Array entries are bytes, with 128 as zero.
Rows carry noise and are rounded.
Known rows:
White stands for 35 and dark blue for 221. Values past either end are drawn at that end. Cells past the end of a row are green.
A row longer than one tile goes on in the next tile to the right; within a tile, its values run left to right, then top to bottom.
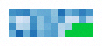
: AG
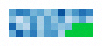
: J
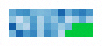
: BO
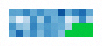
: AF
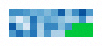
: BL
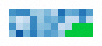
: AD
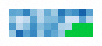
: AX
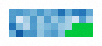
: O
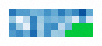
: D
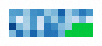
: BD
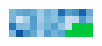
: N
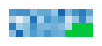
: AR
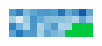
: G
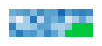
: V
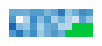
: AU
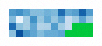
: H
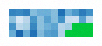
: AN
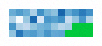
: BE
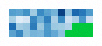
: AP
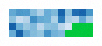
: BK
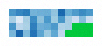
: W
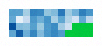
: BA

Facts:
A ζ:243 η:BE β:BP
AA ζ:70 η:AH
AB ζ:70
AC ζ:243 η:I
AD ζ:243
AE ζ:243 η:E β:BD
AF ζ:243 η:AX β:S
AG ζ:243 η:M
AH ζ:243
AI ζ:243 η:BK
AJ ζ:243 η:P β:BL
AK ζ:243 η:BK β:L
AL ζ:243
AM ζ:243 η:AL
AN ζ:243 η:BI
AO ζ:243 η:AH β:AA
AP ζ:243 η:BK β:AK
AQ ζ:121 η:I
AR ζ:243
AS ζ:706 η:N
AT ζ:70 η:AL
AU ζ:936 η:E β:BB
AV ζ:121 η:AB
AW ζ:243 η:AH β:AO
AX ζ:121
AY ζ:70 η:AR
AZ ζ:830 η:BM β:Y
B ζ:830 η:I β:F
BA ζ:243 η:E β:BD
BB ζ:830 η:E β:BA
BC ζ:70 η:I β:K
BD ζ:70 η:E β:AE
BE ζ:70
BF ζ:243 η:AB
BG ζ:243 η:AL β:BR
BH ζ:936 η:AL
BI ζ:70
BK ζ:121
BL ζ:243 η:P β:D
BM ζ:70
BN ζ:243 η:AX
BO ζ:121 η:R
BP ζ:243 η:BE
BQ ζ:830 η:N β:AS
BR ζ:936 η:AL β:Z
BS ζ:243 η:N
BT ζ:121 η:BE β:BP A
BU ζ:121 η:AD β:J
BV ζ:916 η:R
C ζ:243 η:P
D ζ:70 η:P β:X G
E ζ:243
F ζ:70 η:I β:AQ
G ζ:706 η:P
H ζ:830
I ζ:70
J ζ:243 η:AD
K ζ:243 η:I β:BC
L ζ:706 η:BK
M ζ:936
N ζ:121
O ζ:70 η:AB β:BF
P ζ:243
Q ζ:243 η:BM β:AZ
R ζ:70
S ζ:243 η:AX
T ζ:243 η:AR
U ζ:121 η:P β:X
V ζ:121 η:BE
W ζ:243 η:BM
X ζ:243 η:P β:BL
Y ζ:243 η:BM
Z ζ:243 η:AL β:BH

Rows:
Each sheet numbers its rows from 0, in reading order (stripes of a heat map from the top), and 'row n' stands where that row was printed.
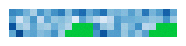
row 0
AA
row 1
P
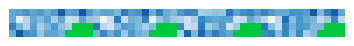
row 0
BQ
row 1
BT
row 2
AL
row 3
AJ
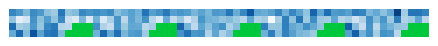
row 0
AE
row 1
AY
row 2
U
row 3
Q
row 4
AI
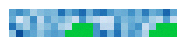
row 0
AB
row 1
C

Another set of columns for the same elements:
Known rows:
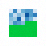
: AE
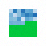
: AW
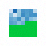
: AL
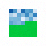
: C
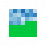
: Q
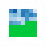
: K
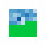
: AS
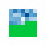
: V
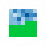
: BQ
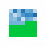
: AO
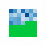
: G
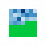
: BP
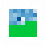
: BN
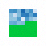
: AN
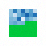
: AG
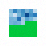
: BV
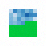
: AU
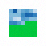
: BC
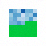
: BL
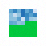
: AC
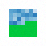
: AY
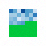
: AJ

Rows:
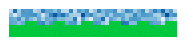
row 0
E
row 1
AT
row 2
BA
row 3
AH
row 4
I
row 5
BU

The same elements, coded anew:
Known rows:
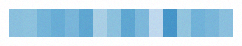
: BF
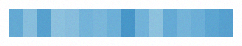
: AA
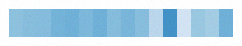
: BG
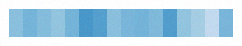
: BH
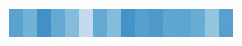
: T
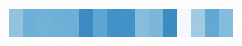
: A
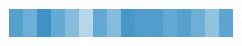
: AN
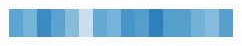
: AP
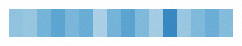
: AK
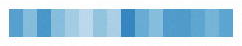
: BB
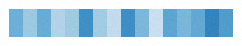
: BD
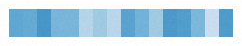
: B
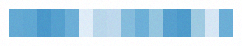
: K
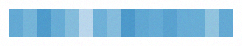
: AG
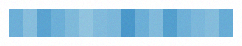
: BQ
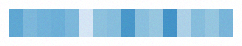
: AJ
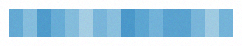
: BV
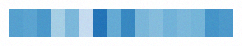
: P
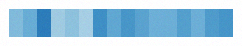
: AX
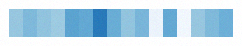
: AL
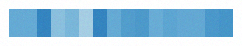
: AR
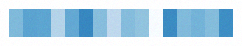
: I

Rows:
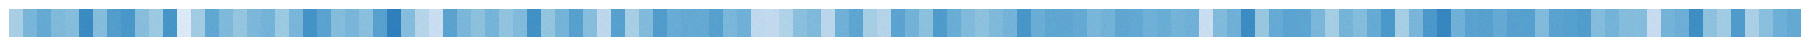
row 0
BT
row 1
BR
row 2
O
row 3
BC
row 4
AZ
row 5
G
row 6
M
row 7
D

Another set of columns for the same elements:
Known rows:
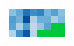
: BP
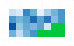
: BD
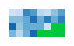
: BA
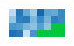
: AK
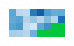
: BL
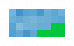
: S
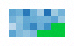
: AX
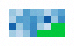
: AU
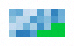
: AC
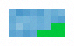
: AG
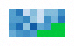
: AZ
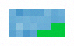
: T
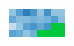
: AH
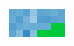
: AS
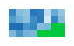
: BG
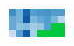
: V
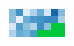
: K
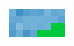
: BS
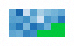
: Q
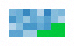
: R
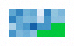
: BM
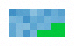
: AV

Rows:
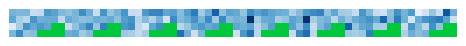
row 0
I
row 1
H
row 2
D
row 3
BK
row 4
BT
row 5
A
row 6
BB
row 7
BC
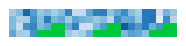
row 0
E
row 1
U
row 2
Z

